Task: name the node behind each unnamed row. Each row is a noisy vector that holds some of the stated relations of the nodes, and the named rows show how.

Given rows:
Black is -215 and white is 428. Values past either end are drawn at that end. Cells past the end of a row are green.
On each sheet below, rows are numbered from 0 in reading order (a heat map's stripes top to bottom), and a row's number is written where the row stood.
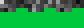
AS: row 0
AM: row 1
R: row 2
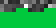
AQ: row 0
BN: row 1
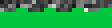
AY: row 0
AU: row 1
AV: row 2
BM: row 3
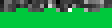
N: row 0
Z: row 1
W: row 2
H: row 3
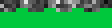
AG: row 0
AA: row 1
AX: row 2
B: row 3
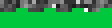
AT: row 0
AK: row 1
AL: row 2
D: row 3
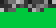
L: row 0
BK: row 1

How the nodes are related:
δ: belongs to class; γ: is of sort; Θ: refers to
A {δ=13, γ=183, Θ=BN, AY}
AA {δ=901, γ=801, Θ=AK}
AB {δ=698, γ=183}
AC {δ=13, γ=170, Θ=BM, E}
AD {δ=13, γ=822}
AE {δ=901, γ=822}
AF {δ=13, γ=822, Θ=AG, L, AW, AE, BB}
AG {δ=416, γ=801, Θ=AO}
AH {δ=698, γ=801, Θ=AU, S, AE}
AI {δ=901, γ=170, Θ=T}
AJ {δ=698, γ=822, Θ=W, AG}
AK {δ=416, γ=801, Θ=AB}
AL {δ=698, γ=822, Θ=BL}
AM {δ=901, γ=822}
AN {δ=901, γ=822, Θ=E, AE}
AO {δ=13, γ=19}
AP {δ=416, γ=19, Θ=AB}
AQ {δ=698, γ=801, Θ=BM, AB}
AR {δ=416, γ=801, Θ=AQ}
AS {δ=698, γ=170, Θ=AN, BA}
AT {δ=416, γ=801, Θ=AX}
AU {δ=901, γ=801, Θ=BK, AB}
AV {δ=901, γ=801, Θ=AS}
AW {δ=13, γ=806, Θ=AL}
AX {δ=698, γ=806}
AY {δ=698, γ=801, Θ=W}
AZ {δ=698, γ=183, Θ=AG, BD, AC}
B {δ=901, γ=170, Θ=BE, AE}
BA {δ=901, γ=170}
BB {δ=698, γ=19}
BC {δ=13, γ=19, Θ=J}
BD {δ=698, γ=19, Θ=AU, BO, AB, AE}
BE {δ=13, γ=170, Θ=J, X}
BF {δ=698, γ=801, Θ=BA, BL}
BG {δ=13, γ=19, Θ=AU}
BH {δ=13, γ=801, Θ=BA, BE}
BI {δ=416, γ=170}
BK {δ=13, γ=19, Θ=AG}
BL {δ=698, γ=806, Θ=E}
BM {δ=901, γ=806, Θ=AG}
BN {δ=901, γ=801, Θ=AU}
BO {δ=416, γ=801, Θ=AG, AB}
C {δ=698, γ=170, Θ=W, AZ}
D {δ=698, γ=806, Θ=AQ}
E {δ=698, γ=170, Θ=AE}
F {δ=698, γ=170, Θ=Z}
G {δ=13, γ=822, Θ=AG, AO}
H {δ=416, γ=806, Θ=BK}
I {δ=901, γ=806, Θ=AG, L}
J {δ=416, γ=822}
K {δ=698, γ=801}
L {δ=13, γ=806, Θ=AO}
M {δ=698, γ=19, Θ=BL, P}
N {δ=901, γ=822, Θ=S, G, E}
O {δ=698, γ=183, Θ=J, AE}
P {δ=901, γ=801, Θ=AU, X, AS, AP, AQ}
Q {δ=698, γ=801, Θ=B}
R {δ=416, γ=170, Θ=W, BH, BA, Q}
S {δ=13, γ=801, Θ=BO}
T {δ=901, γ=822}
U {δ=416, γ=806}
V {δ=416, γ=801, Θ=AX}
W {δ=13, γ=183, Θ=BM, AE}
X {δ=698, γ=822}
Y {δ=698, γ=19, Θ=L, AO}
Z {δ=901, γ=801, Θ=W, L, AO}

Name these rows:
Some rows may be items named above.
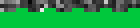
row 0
H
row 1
O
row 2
AI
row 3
AL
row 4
N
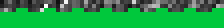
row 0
AJ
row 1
AB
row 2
AE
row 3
BF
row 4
AL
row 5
BB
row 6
S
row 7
BN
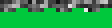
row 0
BB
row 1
AP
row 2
AO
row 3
BL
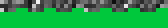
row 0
AW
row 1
AE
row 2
Q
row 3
I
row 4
Y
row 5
AH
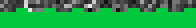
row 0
BO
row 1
BM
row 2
M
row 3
E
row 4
C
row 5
BH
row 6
N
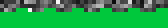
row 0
BK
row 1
D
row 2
BA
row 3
BB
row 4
BD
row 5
AN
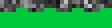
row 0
K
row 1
F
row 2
AN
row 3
BI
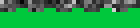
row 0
BE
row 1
R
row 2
BG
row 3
P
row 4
AW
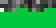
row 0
D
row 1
AF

